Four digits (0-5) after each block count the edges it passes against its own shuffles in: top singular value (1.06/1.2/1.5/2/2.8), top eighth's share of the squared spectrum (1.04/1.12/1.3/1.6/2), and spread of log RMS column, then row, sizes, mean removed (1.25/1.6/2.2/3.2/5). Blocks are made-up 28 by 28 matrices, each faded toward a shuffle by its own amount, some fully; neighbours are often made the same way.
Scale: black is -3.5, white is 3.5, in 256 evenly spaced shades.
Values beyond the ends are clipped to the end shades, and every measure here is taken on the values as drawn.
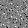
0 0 0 0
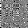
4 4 2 1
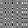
4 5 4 3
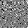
3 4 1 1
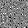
2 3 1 0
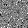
0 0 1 0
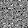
0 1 0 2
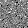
0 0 0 0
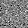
0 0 0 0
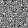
0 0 0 0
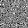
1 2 0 1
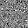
0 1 0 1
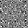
3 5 2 2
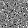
0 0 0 0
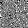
1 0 0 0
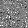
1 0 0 0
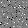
0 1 0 0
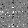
2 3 2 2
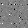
2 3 1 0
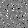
1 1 0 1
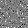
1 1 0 0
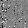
2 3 2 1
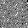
1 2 1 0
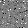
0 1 0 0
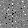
2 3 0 0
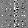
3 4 3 1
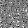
1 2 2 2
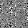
1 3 2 2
